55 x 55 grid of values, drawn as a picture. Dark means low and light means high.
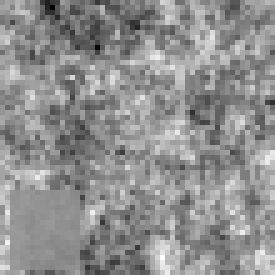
The texture is blotchy. The halves do not mirror each other. The bottom left is the calmest part. An odd patch, calmer than its surroundings, sits in the bottom left.
